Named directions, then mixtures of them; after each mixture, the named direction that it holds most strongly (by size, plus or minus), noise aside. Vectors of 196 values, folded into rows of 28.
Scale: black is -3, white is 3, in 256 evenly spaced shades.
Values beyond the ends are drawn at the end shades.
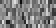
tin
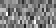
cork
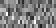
cork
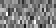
cork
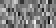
cork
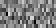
cork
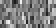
tin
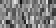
tin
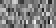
cork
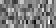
cork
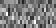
cork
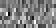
cork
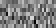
cork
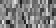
tin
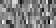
tin
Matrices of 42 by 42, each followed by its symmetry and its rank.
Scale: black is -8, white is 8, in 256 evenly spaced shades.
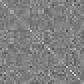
symmetric, rank five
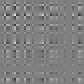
symmetric, rank one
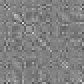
symmetric, rank five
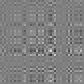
symmetric, rank two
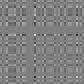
symmetric, rank one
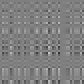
neither, rank one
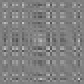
symmetric, rank two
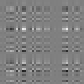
neither, rank one
